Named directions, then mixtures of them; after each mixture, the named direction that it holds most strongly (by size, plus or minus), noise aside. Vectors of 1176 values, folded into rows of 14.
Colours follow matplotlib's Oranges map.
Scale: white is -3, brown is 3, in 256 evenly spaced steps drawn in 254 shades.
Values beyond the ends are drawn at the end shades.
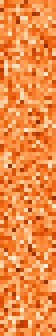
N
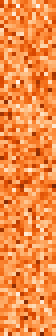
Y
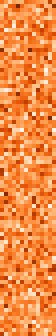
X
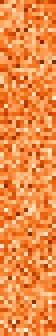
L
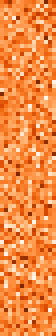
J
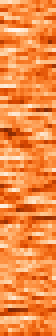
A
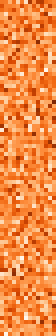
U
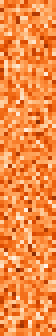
N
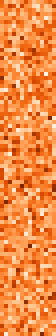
Y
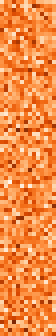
L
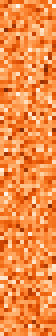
X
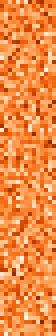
U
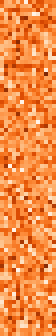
N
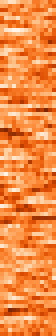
A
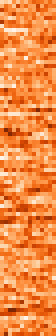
A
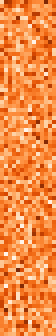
N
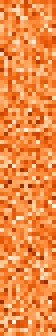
N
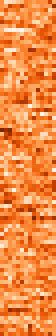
A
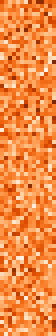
U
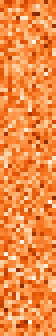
N
